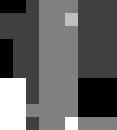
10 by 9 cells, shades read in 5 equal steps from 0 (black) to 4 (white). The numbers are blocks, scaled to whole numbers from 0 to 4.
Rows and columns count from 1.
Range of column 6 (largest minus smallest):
2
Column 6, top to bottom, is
2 3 2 2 2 2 2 2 2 4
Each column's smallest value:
0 0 1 2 2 2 0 0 0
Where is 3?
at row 2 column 6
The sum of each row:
10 13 12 11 11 11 15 15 16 23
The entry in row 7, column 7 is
0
